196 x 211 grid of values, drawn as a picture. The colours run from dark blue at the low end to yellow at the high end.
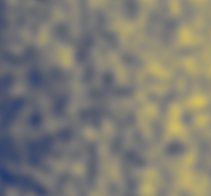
Overall the values sit about 50% of the way up the scale. There is an overall slope up to the right. The texture varies smoothly and slowly. The middle right is the ninth with the highest average. No single row or column stands out from its neighbours.
